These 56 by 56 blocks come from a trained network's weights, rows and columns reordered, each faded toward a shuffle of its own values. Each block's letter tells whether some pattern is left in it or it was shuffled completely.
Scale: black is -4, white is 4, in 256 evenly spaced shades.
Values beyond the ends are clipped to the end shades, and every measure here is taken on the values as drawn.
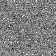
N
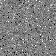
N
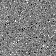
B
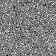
B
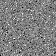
B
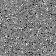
N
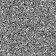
B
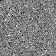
B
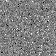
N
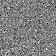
B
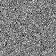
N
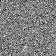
N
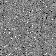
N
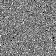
B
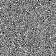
B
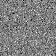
B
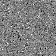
B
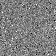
B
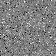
B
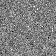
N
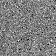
B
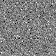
N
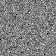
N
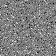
B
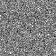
N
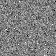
B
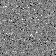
B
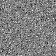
N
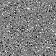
N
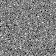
B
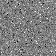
B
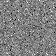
B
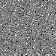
N
